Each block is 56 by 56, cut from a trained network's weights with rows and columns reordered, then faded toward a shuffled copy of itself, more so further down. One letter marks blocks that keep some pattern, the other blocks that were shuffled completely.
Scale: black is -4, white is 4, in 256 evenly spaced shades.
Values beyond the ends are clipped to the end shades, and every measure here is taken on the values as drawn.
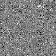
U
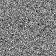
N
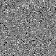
U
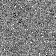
N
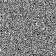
N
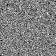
N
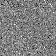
U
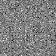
U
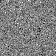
N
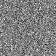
N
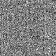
U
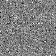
U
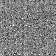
U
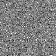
U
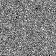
N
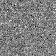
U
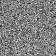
U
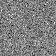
N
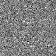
U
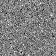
N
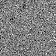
U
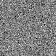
N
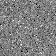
N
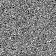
N
